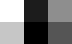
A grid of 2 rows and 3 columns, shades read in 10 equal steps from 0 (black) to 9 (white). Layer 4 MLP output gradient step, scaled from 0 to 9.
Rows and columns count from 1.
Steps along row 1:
down up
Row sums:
15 10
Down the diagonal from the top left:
9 0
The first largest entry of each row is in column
1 1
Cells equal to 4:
0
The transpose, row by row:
9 7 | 1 0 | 5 3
